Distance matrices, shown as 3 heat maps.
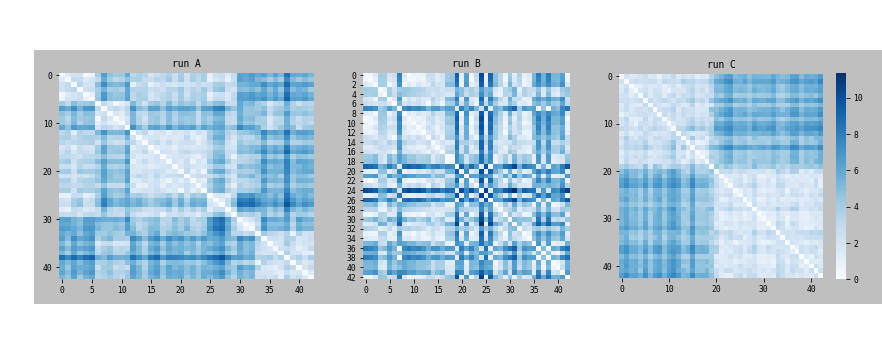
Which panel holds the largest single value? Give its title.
run B
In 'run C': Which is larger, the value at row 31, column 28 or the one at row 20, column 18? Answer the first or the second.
the second
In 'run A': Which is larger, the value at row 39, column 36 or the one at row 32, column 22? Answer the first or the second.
the second
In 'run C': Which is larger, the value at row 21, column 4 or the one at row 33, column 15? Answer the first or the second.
the second
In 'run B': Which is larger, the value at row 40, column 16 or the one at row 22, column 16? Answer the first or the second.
the first
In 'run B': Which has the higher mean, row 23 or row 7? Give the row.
7
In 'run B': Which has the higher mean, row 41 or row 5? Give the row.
41
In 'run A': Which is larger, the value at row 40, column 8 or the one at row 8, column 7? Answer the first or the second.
the first
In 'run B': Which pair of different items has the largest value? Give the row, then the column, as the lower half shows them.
31, 24
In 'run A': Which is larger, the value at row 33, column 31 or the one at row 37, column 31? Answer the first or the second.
the second
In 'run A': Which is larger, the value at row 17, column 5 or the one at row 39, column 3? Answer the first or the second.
the second
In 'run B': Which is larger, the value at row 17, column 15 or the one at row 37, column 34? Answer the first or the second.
the second
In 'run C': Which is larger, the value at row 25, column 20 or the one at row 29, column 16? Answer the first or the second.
the second
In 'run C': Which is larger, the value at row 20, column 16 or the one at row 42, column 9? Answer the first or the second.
the second
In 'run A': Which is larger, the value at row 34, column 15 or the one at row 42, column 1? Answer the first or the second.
the first
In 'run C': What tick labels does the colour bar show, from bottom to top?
0, 2, 4, 6, 8, 10
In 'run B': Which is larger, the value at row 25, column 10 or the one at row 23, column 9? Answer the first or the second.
the second
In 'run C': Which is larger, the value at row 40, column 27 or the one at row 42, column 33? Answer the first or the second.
the second
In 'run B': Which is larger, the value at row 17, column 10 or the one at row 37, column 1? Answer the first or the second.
the second
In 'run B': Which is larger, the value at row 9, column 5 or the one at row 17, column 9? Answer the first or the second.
the second
